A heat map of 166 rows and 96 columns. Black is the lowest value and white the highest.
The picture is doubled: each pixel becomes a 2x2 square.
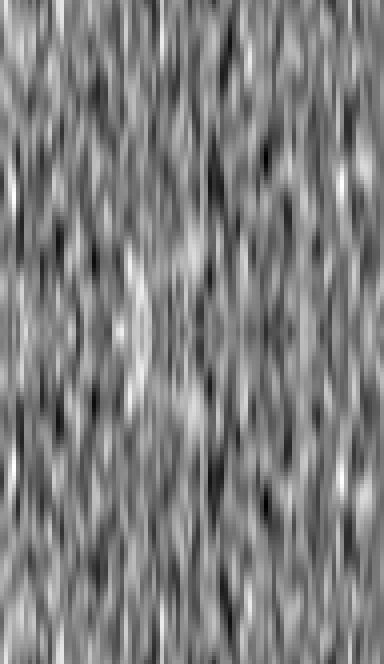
On average the colour sits 50% of the way up the scale. The top and bottom halves mirror each other. The histogram is bell-shaped. Streaks run downward. No overall slope runs across the table. The centre is the ninth with the highest average.
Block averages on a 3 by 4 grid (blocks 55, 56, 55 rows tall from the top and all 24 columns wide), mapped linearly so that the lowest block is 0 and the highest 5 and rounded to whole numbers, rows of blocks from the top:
3102
1502
3102
